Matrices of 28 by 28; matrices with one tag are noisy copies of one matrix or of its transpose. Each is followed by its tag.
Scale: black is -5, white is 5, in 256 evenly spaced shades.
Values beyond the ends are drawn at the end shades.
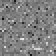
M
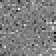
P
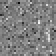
M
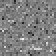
M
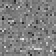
M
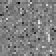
M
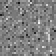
M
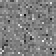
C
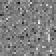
M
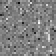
M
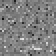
M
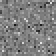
C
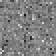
C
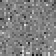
P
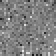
P
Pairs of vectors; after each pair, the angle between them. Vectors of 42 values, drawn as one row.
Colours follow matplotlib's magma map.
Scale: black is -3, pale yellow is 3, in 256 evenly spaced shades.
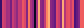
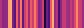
partly opposed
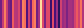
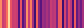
partly opposed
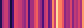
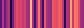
partly aligned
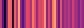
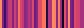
partly aligned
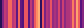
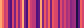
nearly opposite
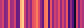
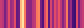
nearly parallel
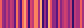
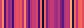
partly aligned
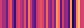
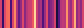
partly opposed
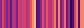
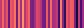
partly opposed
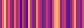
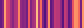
partly aligned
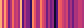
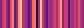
partly aligned
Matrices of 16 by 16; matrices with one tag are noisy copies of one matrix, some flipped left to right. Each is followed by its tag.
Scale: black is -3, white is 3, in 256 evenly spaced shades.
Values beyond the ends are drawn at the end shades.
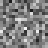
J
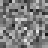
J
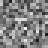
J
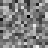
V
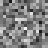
J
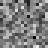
V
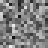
V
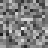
J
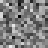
V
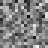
V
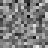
V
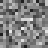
J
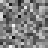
V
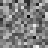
V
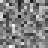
V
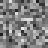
J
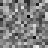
V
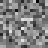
J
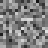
J
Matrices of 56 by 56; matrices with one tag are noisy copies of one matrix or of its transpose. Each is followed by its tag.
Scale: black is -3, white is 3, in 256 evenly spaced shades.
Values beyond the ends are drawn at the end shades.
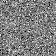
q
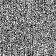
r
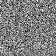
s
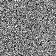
s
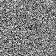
s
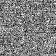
r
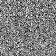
s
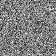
q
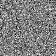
q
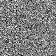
s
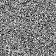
q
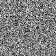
s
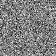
q
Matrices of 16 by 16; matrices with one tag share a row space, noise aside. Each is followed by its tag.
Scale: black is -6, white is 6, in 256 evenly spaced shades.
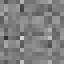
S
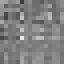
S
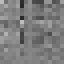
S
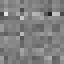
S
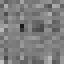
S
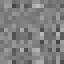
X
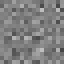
X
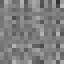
X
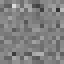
X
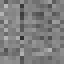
S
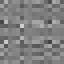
S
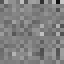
X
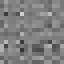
S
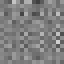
X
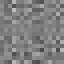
X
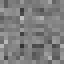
S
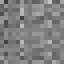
S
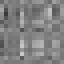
S
